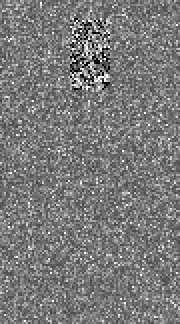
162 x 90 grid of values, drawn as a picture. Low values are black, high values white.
Odd rows or columns: none. Roughest part: top middle. Grain: fine. Slope: none. Odd patch: rougher, in the top middle. Mirror symmetry: none.
